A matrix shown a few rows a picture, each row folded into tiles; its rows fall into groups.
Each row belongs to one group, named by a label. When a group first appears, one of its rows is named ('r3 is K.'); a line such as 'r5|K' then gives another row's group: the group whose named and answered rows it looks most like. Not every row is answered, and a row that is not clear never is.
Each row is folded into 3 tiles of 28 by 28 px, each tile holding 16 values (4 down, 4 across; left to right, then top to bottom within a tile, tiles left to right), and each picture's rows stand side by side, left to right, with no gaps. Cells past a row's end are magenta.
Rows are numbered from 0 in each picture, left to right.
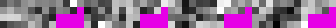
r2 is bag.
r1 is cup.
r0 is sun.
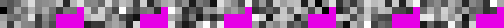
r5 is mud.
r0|cup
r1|sun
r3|cup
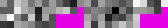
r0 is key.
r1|bag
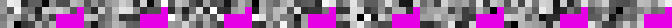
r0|key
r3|mud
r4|key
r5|sun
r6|sun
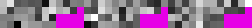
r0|key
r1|key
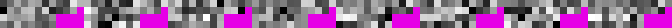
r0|mud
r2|sun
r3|bag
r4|sun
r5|mud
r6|cup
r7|mud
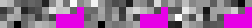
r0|bag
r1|key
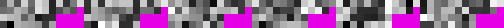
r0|sun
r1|sun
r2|key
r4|bag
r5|mud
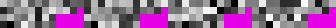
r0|key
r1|sun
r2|mud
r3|key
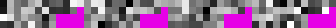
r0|mud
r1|key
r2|key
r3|mud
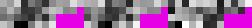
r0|bag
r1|bag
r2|sun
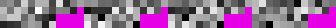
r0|sun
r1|cup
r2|cup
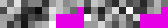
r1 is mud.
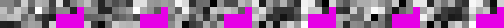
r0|sun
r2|key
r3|bag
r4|cup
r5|bag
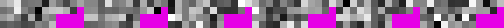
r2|mud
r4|mud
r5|key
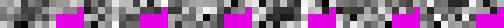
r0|bag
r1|cup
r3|bag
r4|cup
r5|key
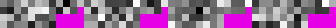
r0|cup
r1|key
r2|bag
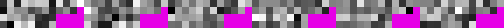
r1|bag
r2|mud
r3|mud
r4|sun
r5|sun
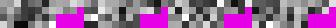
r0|bag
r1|key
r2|key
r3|cup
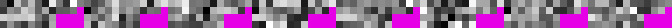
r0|mud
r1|cup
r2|key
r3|sun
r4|sun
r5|bag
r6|mud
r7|mud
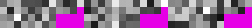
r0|key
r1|cup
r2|sun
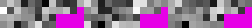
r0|key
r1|bag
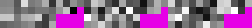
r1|mud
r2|bag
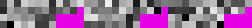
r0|sun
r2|cup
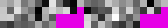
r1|cup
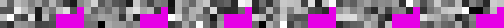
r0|key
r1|key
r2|mud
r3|cup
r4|sun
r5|mud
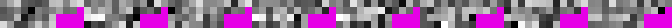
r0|bag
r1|sun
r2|cup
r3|mud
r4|mud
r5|key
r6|sun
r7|sun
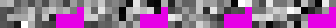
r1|key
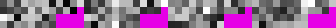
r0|cup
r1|cup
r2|sun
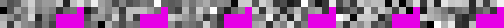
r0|cup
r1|key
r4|cup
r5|sun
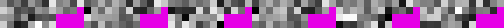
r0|bag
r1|mud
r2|cup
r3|mud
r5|sun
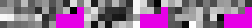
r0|sun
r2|key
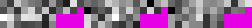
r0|mud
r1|cup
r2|cup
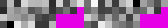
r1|sun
